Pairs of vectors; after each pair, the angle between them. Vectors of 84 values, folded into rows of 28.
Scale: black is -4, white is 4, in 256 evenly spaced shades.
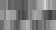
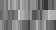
nearly opposite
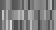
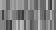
nearly opposite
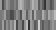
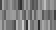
nearly opposite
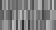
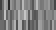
partly aligned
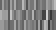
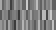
partly opposed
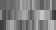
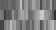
nearly parallel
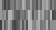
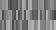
partly aligned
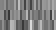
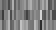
partly opposed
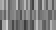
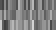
nearly opposite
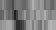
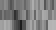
nearly parallel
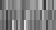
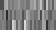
nearly parallel
